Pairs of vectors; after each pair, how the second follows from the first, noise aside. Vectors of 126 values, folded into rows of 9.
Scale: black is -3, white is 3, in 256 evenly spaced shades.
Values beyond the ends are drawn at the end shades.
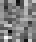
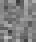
shrunk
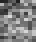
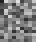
sign-scrambled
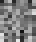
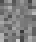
shrunk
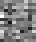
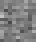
shrunk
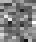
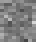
shrunk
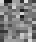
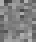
shrunk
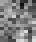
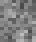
shrunk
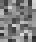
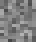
shrunk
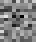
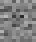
shrunk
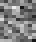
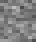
shrunk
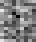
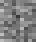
shrunk
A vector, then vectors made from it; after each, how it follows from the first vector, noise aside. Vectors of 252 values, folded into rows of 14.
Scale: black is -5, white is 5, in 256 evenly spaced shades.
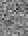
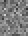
sign-scrambled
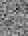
copied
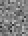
reversed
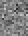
copied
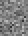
reversed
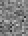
reversed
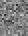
copied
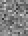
copied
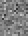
copied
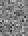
reversed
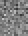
sign-scrambled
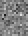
copied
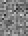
copied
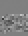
partly zeroed
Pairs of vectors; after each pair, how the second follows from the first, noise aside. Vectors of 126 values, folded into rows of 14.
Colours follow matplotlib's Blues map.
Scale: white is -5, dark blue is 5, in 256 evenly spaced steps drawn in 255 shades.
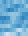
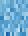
sign-scrambled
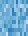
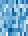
scaled up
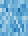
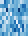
scaled up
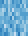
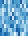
scaled up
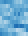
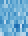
sign-scrambled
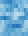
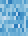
sign-scrambled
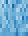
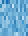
sign-scrambled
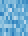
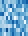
scaled up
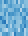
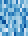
scaled up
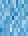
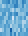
sign-scrambled
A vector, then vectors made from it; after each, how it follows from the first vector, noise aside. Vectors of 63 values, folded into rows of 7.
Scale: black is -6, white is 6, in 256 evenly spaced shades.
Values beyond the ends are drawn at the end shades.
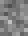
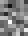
scaled up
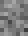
negated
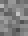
reversed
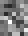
scaled up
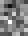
scaled up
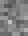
copied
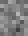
reversed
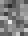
scaled up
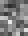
scaled up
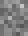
wrapped around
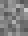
wrapped around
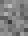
negated
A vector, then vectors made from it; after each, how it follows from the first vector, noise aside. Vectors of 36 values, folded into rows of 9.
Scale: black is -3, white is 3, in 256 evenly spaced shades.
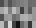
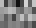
reversed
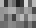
reversed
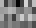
reversed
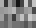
reversed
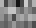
reversed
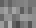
shrunk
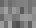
shrunk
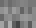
shrunk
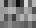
reversed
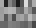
reversed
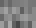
shrunk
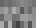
shrunk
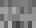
shrunk
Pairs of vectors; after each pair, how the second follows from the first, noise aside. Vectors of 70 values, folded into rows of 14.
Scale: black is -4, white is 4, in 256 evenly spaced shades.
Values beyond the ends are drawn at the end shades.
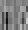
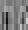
copied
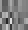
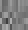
shrunk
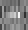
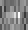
copied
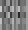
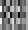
scaled up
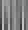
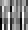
scaled up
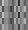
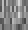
sign-scrambled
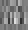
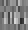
copied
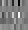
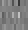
shrunk
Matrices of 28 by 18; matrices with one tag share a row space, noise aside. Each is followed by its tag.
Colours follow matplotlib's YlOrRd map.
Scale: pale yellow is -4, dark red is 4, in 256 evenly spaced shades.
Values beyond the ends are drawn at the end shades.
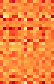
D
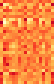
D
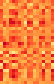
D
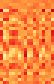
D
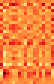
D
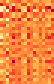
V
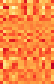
D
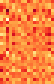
V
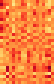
V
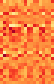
D
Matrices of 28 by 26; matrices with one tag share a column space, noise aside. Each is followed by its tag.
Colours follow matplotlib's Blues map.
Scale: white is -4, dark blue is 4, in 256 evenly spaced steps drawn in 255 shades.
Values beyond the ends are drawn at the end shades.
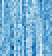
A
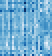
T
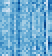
T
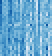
A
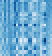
A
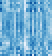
T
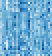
T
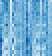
A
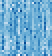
T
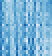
A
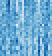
A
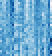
A
